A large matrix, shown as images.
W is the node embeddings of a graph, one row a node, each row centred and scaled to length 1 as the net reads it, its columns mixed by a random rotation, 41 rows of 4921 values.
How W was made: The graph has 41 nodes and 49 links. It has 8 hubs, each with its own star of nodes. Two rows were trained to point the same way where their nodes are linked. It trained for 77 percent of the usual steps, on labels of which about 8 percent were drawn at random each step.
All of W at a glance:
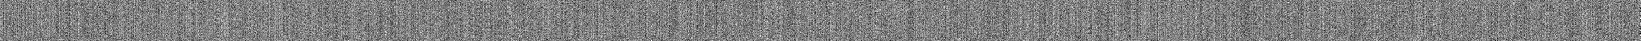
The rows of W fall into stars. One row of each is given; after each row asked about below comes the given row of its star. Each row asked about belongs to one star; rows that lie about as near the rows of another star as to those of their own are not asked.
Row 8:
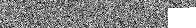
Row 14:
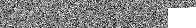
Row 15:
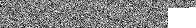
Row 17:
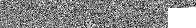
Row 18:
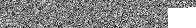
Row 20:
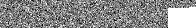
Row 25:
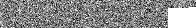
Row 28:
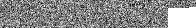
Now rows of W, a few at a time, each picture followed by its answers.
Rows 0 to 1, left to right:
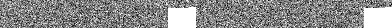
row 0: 14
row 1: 17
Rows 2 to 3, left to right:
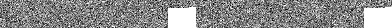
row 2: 20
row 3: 8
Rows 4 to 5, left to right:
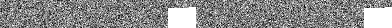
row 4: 25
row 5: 15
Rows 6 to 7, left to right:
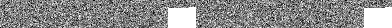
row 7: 28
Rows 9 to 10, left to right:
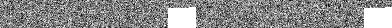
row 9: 20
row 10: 28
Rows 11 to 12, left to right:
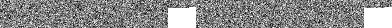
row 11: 25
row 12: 14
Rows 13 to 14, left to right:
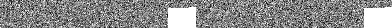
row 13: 20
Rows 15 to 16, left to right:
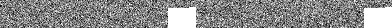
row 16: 8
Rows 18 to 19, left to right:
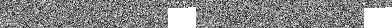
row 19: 25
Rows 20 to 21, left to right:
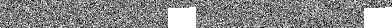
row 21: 8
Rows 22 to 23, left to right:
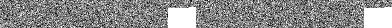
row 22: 20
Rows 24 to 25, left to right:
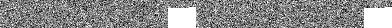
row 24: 14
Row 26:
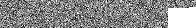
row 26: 15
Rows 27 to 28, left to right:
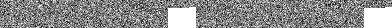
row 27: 8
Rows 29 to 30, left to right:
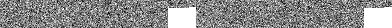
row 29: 14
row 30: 18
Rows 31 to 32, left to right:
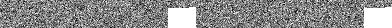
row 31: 25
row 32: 20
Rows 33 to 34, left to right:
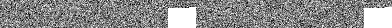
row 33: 28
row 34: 25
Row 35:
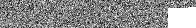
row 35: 18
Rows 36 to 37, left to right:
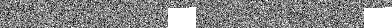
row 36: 18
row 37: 17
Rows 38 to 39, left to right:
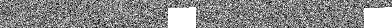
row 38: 8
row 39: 14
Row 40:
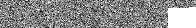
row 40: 15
